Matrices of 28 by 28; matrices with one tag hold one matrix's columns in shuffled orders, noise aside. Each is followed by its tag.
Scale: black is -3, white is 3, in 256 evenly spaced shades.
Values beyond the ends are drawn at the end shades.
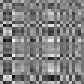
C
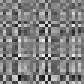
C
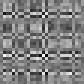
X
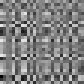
C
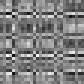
X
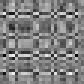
X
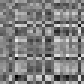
C
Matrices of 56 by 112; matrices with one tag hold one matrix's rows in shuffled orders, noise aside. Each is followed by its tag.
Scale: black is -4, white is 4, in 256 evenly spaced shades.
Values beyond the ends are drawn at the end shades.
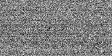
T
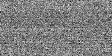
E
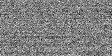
E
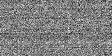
E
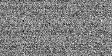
T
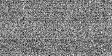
T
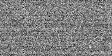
T
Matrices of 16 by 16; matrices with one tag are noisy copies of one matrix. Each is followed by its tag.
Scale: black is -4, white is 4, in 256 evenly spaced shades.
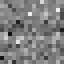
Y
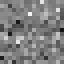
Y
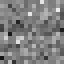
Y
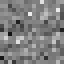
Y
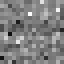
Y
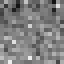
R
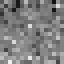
R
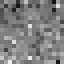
R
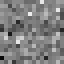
Y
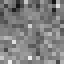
R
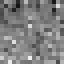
R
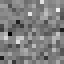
Y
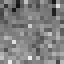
R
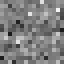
Y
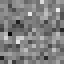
Y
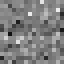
Y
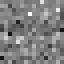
Y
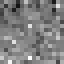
R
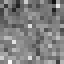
R
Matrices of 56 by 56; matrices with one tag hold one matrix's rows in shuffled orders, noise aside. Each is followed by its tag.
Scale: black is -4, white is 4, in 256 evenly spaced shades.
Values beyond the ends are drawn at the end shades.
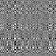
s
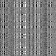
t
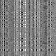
t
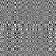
s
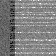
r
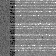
r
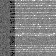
r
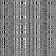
t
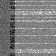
r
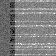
r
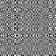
s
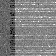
r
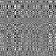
s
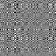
s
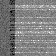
r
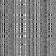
t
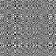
s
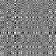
s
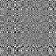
s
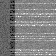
r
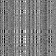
t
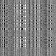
t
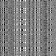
t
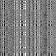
t
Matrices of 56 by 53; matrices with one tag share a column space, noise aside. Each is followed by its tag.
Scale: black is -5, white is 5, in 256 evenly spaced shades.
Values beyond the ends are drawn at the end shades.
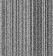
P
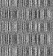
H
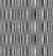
H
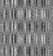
H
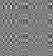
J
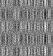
H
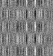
H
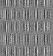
H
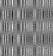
H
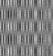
H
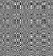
J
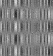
H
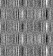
H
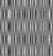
H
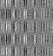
H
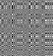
J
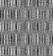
H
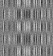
H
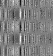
H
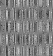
H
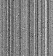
P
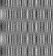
H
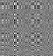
J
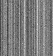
P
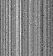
P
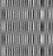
H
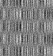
H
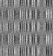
H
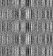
H
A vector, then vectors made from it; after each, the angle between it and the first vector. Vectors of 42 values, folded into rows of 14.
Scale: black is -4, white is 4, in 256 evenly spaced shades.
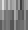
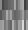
partly opposed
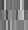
partly opposed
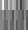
nearly parallel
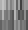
nearly parallel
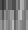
nearly opposite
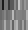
partly opposed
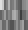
partly aligned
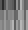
nearly opposite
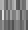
partly aligned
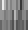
nearly parallel
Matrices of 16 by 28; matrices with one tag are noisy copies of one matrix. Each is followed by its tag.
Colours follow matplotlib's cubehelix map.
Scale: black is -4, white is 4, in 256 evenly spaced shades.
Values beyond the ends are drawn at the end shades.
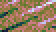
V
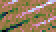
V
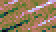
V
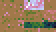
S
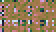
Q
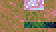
S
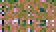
Q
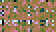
Q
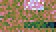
S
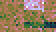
S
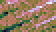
V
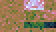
S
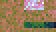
S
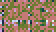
Q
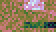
S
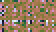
Q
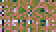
Q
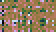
Q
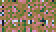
Q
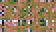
Q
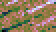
V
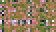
Q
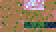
S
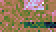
S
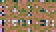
Q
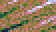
V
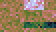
S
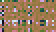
Q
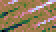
V
